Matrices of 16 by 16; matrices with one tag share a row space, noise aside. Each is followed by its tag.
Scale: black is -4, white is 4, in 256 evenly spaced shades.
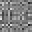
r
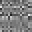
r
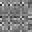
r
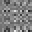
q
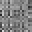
r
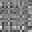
r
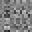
q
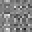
q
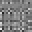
r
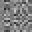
q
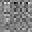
q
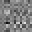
q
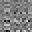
q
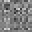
q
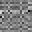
r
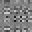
q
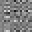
q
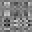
q
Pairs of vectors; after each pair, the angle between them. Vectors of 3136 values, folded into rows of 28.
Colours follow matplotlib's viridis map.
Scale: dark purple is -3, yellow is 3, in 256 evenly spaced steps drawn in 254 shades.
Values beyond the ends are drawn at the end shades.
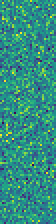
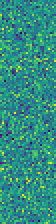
nearly opposite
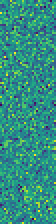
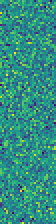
nearly parallel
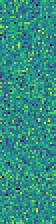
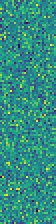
nearly opposite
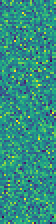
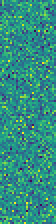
partly aligned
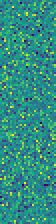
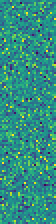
nearly parallel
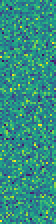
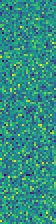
nearly parallel
